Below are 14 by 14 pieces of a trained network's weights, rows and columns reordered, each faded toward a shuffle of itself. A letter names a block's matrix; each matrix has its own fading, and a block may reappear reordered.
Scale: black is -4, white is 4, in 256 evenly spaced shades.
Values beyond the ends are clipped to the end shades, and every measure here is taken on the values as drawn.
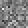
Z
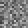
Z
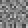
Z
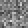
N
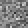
N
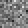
N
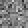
N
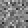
N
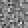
N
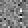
Z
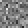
Z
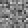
Z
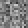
Z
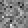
Z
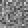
N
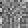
Z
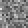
N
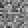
N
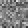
N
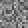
Z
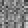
Z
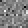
N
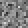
N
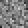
N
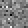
N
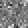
N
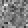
Z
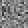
Z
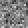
N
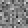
N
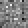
N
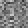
Z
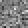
N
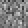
N
